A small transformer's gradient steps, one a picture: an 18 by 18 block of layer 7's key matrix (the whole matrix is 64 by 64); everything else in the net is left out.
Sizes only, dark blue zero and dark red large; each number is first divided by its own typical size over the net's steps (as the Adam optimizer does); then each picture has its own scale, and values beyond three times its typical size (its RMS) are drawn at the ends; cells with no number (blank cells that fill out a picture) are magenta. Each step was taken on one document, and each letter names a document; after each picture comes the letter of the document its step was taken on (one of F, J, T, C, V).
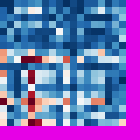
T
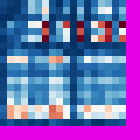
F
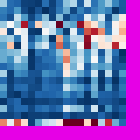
F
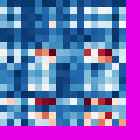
T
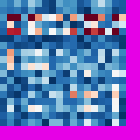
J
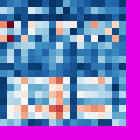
F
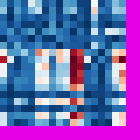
T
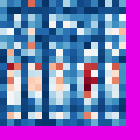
J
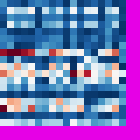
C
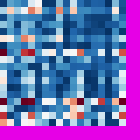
T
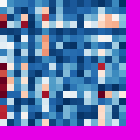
J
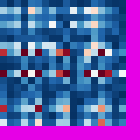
C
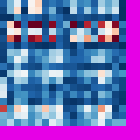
F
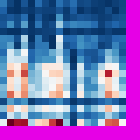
F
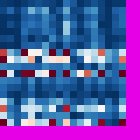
C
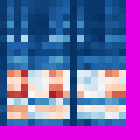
F
